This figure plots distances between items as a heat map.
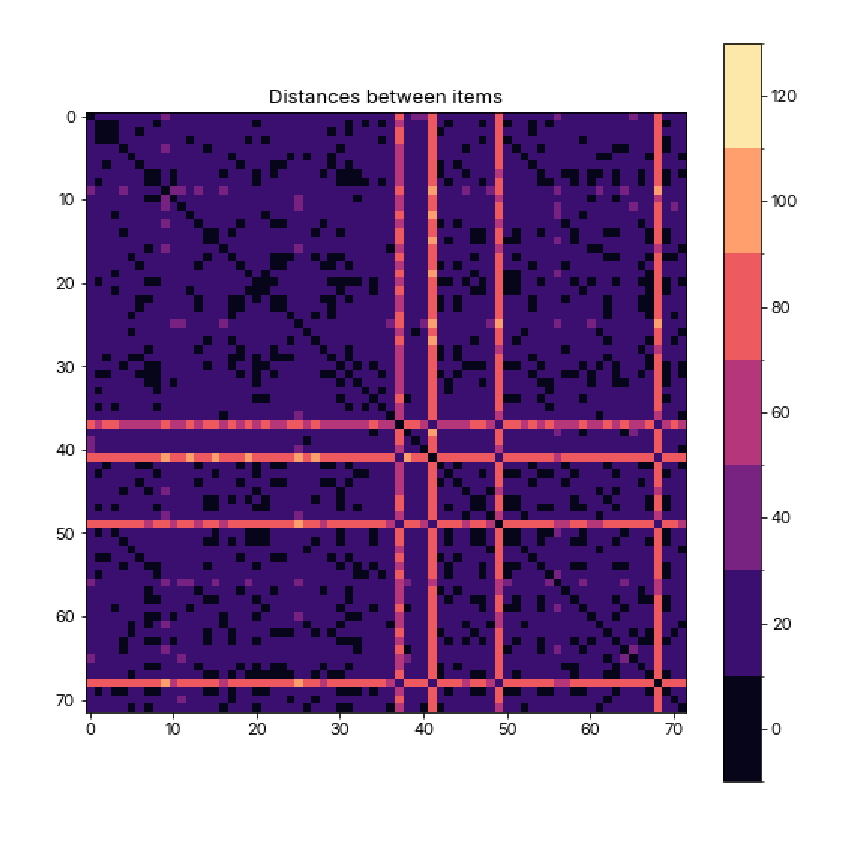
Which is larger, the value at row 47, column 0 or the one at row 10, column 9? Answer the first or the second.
the second
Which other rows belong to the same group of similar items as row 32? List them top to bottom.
0, 1, 2, 3, 4, 5, 6, 7, 8, 9, 10, 11, 12, 13, 14, 15, 16, 17, 18, 19, 20, 21, 22, 23, 24, 25, 26, 27, 28, 29, 30, 31, 33, 34, 35, 36, 38, 39, 40, 42, 43, 44, 45, 46, 47, 48, 50, 51, 52, 53, 54, 55, 56, 57, 58, 59, 60, 61, 62, 63, 64, 65, 66, 67, 69, 70, 71
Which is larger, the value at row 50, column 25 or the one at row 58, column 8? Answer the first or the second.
the first
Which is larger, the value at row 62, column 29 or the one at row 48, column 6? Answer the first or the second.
the second
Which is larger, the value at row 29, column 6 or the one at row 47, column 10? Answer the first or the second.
the second
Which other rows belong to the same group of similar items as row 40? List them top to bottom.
0, 1, 2, 3, 4, 5, 6, 7, 8, 9, 10, 11, 12, 13, 14, 15, 16, 17, 18, 19, 20, 21, 22, 23, 24, 25, 26, 27, 28, 29, 30, 31, 32, 33, 34, 35, 36, 38, 39, 42, 43, 44, 45, 46, 47, 48, 50, 51, 52, 53, 54, 55, 56, 57, 58, 59, 60, 61, 62, 63, 64, 65, 66, 67, 69, 70, 71
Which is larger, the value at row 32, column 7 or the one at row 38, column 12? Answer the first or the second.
the second
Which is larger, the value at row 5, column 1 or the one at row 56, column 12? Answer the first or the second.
the second
